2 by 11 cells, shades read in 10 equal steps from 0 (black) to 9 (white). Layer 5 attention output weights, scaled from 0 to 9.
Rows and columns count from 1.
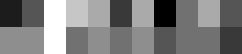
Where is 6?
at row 1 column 5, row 1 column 7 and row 1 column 10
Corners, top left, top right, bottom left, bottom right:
1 3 5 2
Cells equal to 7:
1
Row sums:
47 50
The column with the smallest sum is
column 8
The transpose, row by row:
1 5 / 3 5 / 9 9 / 7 4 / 6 5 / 2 4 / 6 5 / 0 3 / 4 4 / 6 4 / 3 2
